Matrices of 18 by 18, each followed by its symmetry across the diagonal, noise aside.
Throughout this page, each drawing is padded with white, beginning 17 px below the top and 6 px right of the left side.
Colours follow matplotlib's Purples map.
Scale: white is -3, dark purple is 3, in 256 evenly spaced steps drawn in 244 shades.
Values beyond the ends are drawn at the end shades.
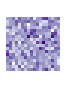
neither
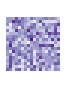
antisymmetric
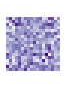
antisymmetric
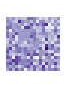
antisymmetric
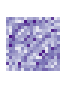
symmetric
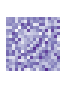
symmetric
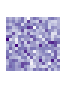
antisymmetric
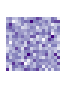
antisymmetric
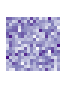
neither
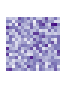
neither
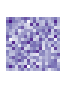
symmetric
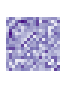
symmetric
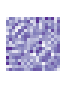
symmetric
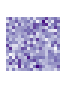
antisymmetric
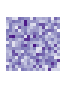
symmetric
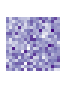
neither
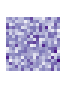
neither
